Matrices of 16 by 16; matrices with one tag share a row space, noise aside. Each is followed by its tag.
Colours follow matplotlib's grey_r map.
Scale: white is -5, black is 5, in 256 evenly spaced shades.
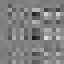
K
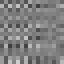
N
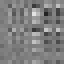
K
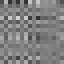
N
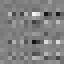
K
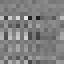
N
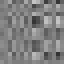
K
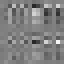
K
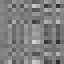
K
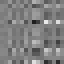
K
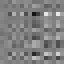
K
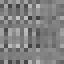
N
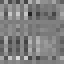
N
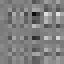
K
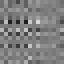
N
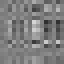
K
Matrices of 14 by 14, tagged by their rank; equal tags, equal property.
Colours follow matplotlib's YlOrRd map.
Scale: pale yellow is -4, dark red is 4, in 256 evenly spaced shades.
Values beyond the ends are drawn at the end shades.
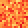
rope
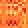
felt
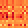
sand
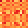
sand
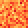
rope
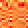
sand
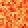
rope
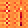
sand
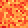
rope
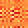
sand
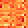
felt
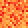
rope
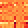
sand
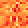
felt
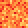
rope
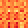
sand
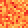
rope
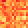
felt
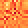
felt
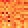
felt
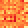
felt
